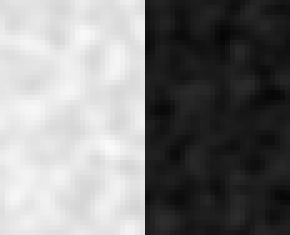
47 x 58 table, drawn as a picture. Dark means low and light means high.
It is made of 1 by 2 panels. Panel 1,1: very high, blotchy, faint in contrast. Panel 1,2: very low, blotchy, faint in contrast.
